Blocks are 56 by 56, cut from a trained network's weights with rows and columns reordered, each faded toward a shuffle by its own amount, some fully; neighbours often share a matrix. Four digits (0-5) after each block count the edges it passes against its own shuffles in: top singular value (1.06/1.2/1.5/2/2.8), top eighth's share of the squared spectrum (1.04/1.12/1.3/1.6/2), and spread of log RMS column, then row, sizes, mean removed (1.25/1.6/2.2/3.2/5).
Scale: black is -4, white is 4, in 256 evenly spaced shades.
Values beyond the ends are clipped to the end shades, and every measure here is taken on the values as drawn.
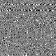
3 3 0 2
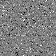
2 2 0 1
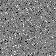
0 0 0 0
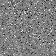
1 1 0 0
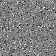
0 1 0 1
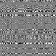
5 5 1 4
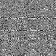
4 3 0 3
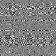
4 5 0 4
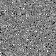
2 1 0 0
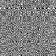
4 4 1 2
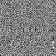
4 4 1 1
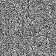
0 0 0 0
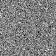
0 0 0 0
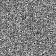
0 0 0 0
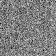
1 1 0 0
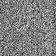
1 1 0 0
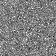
0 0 0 0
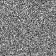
0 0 0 0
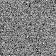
0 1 0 0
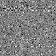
3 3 0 2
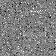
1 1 0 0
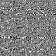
3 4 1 3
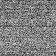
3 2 0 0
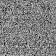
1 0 0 0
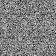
1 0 0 0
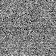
1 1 0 0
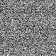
1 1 0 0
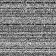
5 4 0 3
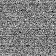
2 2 0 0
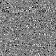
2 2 0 2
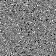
1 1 0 0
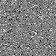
2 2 0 1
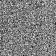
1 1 0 0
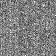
2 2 1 0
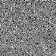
2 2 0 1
